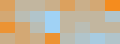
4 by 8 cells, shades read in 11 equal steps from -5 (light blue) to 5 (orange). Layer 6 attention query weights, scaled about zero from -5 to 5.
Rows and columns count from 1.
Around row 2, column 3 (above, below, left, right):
-1 -2 -2 -5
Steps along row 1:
down same up up down up up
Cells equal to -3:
4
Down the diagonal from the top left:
2 -2 -2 4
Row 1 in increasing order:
-1 -1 0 0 1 2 2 5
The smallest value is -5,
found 2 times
